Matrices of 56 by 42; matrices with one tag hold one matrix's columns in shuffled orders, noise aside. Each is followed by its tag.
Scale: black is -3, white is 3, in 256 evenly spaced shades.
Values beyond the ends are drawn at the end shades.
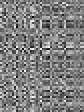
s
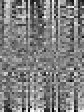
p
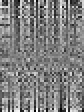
p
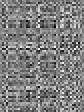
s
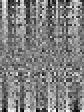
p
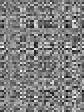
s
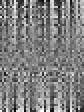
p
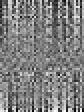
p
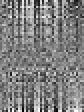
p
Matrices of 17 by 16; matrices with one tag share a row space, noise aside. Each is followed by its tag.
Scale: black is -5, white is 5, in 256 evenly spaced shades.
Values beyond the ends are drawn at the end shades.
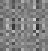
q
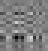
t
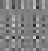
q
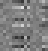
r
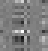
r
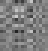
t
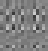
q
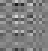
t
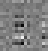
r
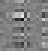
r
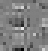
r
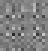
q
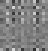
q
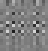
q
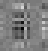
r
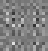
q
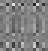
q
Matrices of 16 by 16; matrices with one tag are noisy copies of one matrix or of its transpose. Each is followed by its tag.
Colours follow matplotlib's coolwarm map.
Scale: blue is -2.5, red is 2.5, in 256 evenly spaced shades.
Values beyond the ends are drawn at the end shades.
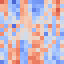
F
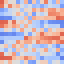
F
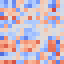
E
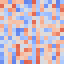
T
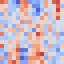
F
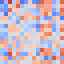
E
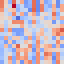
T
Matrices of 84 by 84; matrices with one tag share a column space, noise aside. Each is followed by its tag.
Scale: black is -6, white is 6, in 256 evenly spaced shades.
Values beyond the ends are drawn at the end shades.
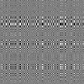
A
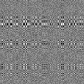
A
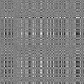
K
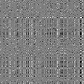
K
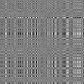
K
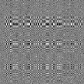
A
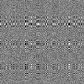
A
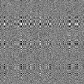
A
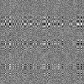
A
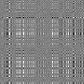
K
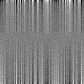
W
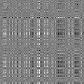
K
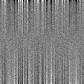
W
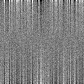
W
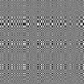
A
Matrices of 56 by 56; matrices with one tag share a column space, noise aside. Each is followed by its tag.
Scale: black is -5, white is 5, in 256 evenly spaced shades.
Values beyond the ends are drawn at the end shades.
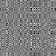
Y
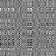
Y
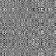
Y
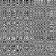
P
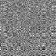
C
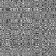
Y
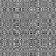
Y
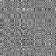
Y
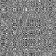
Y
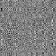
Y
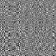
C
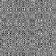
Y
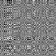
P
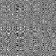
C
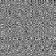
P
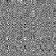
P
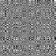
P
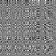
P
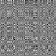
P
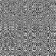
C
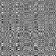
C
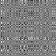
P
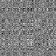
Y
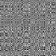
C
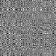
Y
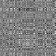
Y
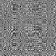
C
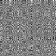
P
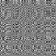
P
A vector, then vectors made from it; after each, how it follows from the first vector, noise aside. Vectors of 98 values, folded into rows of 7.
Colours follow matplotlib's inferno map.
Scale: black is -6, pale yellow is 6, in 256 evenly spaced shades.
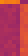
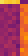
scaled up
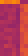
copied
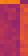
copied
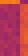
copied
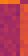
copied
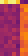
scaled up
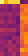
scaled up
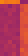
copied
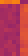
copied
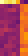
scaled up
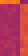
copied
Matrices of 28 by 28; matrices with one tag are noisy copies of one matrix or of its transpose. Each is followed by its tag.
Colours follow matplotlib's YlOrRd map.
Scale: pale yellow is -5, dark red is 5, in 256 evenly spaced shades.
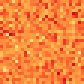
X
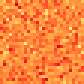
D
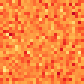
X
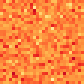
X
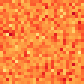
X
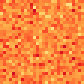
X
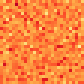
D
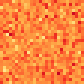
X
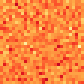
D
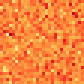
X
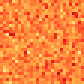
X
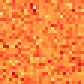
X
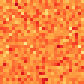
D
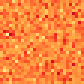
X
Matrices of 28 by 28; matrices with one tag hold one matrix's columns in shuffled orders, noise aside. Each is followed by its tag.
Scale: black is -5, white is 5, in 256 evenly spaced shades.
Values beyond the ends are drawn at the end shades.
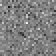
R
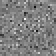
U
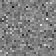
U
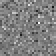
R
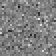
U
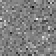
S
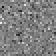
R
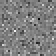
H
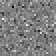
U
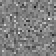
U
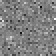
S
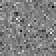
U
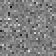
U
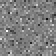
H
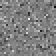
U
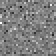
R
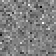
R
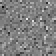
S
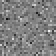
H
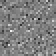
H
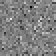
S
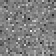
H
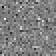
S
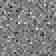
R
